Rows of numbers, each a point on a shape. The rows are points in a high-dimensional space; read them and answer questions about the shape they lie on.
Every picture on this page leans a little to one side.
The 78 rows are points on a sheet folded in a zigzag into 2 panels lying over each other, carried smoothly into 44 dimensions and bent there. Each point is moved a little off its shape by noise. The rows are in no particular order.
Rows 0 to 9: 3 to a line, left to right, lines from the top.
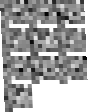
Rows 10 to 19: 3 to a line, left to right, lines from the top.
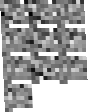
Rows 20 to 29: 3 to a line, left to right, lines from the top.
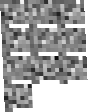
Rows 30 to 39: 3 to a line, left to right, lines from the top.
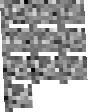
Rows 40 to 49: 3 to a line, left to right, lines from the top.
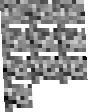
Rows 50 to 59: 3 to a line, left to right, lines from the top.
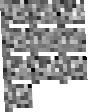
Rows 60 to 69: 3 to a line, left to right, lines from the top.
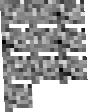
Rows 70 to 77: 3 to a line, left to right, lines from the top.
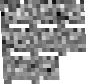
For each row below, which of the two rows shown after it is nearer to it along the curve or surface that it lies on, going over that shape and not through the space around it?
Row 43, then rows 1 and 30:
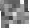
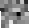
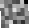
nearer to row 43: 30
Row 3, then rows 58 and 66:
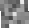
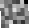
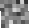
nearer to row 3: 58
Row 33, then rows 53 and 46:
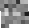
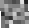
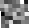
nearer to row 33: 53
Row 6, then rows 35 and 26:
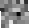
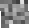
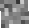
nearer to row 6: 26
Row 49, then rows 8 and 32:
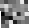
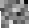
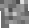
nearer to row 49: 32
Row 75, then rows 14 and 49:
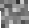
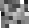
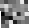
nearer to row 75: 49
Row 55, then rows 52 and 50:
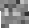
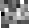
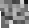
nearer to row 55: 50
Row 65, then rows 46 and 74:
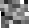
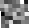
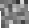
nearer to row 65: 46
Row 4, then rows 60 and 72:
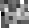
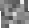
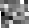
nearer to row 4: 72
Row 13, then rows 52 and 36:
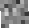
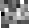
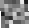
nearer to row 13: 36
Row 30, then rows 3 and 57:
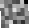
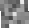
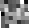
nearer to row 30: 3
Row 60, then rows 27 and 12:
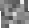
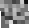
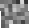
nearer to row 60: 27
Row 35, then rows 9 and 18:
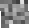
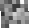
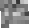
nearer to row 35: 9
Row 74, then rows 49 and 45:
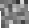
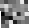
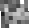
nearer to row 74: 49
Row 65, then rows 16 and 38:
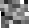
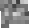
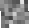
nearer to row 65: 38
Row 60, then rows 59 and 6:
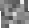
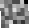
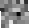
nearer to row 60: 59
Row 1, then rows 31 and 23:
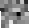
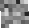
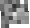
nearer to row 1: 31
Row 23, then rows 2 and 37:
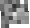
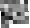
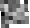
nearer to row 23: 37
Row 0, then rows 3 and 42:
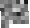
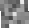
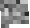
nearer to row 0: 42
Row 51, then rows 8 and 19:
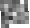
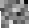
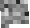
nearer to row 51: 19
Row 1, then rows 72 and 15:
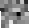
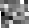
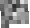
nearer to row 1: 72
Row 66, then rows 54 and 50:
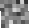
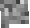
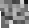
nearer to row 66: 54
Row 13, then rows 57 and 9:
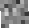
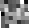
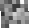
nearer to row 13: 9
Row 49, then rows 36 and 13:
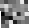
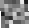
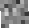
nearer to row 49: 36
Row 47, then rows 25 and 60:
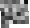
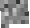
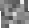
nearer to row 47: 60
